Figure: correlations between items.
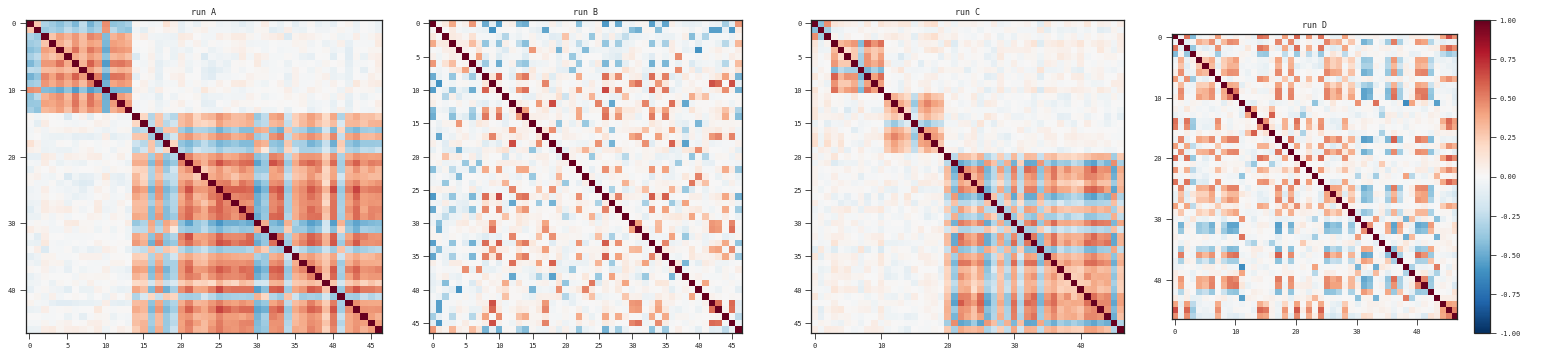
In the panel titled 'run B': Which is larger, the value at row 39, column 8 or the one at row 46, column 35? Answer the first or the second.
the first
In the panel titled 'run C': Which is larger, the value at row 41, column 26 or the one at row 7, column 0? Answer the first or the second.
the second
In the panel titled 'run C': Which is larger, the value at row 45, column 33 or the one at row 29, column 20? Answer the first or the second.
the second
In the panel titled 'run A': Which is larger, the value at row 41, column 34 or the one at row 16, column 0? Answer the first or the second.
the first
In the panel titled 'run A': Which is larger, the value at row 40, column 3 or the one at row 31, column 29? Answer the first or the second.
the first
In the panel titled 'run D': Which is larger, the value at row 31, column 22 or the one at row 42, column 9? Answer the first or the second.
the first
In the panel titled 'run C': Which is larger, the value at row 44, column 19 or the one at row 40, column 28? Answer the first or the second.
the second
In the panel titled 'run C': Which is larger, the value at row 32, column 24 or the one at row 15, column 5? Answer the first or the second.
the first
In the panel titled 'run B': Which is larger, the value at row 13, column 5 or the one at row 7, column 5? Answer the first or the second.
the second
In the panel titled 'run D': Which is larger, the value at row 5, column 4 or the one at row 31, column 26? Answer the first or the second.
the first
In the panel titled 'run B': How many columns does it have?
47
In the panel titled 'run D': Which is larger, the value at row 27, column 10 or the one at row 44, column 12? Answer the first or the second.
the first
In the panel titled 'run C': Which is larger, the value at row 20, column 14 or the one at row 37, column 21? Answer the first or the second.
the first
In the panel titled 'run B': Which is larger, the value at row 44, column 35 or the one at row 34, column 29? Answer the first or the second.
the first
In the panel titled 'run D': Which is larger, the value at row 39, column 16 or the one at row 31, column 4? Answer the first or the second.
the first
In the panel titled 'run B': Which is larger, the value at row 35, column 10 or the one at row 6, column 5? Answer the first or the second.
the first
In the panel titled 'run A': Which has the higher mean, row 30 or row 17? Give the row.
17
